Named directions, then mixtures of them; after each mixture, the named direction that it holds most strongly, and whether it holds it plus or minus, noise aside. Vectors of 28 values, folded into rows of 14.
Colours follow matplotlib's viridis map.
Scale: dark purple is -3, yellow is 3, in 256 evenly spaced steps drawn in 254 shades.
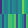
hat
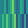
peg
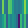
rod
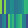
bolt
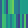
rod, plus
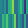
peg, plus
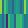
bolt, plus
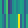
rod, minus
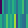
hat, plus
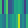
rod, minus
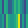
rod, minus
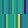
rod, minus
